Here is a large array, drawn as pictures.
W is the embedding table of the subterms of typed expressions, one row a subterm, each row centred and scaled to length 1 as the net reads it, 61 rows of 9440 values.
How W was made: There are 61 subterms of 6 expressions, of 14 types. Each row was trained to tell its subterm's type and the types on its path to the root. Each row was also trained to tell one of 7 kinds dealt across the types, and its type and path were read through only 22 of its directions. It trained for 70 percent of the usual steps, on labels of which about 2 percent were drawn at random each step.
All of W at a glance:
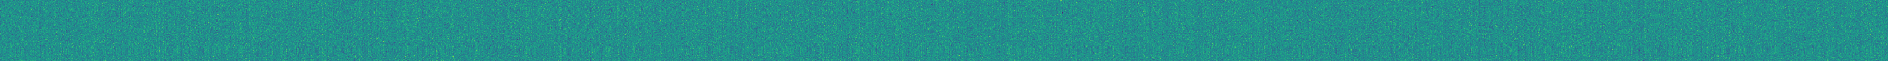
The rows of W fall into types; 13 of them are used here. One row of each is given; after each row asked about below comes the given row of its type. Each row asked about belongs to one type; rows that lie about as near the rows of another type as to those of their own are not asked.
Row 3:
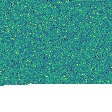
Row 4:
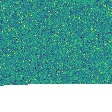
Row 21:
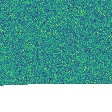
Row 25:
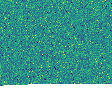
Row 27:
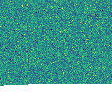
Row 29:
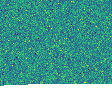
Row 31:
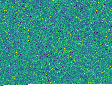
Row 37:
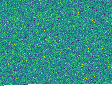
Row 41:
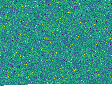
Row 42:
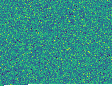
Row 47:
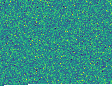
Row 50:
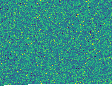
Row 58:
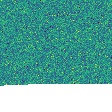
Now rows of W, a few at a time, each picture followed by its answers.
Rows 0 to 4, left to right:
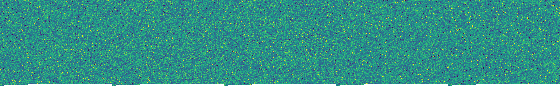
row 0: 47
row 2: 31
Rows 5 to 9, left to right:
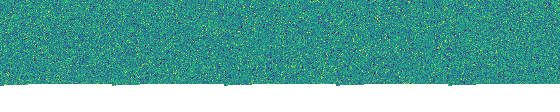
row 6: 21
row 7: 50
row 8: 58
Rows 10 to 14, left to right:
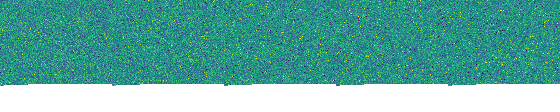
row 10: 37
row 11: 50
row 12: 29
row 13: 50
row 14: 42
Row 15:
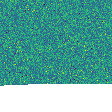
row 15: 50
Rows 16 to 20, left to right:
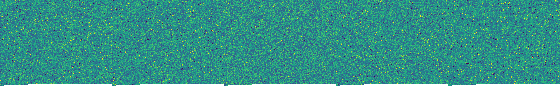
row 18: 3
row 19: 47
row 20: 42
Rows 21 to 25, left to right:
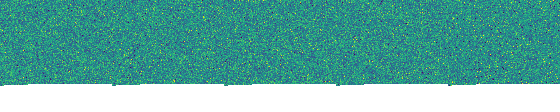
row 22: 37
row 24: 50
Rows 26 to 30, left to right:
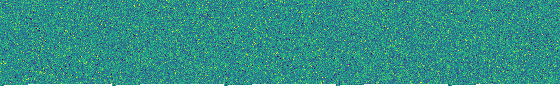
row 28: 27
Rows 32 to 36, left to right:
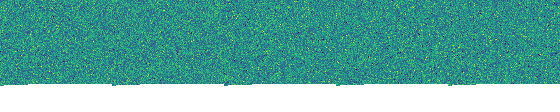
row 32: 37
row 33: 25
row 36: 42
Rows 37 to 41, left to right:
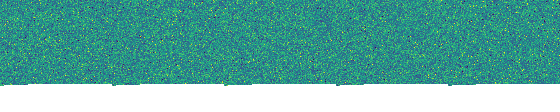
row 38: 29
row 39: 37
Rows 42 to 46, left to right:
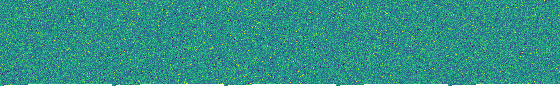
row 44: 58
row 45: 37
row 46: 47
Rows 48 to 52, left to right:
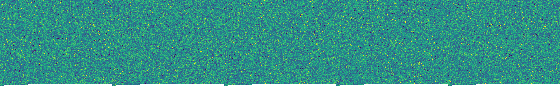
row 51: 58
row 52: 47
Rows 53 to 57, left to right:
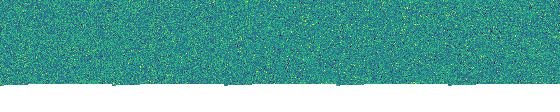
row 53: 4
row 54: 58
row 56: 4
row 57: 27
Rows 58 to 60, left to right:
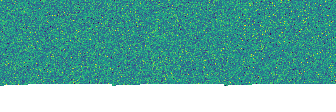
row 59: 47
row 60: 58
